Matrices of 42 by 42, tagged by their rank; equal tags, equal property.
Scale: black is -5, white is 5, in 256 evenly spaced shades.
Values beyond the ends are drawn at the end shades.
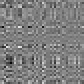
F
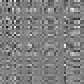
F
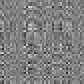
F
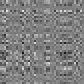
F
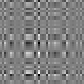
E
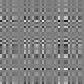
E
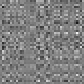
F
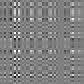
E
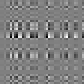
E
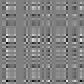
E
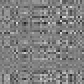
F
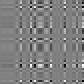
E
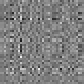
F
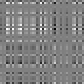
E
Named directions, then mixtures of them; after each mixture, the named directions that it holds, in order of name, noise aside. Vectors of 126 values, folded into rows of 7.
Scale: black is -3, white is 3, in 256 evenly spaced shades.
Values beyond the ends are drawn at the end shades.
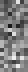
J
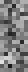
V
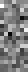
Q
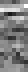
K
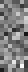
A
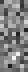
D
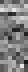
A, K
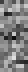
D, J, K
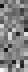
A, Q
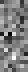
D, J, Q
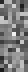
A, D, V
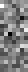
Q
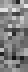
J, K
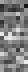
D, K, Q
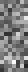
A, V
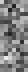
V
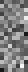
A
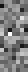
J, Q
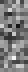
D, J, K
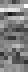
K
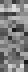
A, K, V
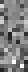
A, D, Q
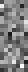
A, D, Q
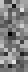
Q, V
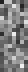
A, D, V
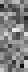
A, K
